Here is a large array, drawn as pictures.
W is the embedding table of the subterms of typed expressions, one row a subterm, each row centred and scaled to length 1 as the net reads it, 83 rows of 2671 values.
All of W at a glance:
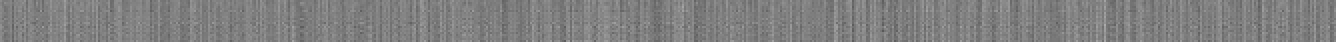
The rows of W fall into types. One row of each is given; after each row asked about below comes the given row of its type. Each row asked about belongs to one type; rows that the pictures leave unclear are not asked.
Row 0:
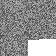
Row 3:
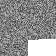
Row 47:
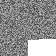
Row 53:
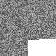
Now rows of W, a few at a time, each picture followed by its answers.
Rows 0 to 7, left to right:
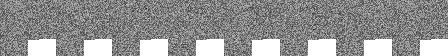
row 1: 0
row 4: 0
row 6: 53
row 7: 0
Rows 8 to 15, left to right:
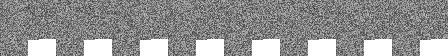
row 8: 0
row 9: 47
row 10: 53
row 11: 0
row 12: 53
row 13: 47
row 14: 0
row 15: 0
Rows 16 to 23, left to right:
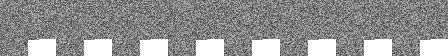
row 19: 0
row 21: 47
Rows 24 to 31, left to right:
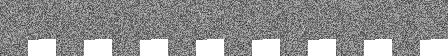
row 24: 3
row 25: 0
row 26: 53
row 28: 3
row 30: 0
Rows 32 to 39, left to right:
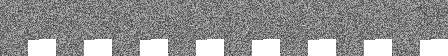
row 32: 3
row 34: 53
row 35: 47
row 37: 47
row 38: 53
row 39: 0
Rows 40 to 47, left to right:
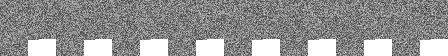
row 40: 3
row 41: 0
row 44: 47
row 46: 47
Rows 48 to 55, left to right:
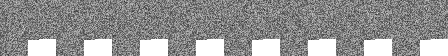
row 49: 3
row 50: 0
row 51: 53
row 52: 3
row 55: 3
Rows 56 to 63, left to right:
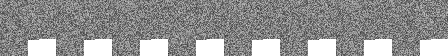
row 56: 53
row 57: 0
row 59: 3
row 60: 0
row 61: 53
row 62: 0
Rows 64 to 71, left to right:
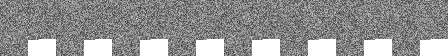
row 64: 3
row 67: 3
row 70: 53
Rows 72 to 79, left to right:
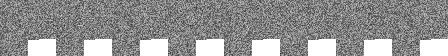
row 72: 53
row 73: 53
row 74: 53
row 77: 3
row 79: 53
